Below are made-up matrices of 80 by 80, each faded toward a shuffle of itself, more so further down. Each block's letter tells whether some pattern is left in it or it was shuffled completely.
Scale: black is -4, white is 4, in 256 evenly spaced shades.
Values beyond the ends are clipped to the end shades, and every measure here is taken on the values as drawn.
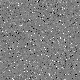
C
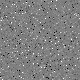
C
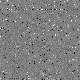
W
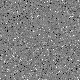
C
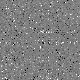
W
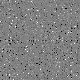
W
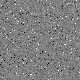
C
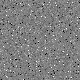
C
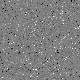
C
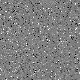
W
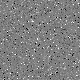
C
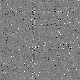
W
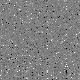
W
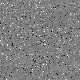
C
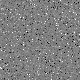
C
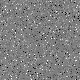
C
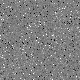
C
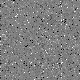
W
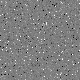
C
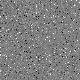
W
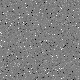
C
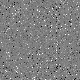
W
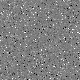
C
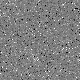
C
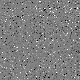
W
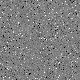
C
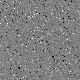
C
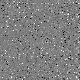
W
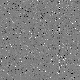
W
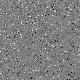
C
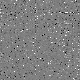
W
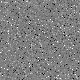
C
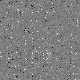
W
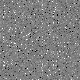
W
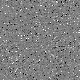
W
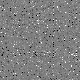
W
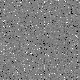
W
